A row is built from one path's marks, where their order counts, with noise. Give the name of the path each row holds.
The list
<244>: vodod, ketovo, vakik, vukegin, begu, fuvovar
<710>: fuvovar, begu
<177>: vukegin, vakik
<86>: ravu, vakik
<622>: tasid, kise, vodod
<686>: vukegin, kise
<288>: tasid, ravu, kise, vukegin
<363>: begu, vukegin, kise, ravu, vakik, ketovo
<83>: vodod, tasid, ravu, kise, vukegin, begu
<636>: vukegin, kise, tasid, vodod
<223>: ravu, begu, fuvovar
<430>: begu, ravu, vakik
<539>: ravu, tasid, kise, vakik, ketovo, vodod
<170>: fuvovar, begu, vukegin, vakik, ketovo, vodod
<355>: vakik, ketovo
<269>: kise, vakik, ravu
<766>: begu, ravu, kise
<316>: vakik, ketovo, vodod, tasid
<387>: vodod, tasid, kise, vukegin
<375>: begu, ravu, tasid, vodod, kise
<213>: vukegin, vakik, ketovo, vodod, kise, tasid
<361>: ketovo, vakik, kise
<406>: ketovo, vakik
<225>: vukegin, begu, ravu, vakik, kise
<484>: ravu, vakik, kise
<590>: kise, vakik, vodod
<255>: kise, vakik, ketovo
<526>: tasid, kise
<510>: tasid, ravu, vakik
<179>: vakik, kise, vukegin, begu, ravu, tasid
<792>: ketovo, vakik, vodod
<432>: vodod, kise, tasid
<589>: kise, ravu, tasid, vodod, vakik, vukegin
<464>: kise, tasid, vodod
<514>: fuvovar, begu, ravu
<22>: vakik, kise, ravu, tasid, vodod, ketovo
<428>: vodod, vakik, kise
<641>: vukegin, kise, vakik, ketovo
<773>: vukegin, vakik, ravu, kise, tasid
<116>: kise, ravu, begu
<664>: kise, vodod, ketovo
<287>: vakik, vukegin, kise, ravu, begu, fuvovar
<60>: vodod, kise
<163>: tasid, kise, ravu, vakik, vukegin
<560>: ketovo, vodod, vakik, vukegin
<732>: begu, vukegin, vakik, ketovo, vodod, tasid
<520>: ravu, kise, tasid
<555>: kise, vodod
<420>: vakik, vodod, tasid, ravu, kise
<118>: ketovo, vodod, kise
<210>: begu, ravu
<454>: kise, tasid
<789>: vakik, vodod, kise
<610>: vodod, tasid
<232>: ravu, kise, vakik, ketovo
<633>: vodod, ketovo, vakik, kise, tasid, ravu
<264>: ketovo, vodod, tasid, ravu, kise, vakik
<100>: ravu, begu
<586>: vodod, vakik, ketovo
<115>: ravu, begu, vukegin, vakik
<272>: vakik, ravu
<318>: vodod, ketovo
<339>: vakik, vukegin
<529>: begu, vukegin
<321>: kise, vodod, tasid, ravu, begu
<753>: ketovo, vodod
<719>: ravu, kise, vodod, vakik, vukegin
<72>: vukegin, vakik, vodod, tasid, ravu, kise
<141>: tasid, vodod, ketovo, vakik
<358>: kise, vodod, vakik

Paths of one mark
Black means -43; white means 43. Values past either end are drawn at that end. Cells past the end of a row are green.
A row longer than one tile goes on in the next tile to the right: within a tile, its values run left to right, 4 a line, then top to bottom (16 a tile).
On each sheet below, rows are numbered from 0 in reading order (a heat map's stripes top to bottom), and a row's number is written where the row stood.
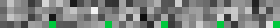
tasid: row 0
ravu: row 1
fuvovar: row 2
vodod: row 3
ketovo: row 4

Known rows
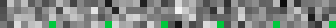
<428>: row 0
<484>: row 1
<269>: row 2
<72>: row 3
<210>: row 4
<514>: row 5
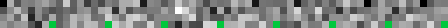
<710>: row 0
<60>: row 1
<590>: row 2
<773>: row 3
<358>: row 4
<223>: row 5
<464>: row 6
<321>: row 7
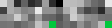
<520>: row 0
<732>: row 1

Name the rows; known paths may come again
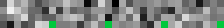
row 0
<72>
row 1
<526>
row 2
<710>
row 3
<116>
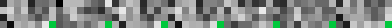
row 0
<560>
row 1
<732>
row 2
<406>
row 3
<792>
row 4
<539>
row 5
<210>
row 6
<244>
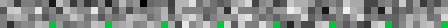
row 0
<86>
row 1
<232>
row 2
<664>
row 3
<789>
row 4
<22>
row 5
<177>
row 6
<641>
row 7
<60>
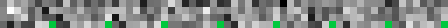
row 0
<773>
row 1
<318>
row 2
<753>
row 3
<520>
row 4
<633>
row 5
<170>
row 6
<272>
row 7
<428>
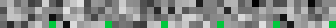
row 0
<510>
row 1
<316>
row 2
<686>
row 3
<590>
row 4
<589>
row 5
<264>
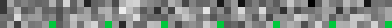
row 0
<766>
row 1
<432>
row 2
<339>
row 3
<484>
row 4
<223>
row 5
<464>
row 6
<358>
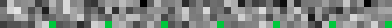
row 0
<225>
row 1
<636>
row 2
<454>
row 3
<100>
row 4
<719>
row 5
<514>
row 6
<321>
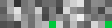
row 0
<115>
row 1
<179>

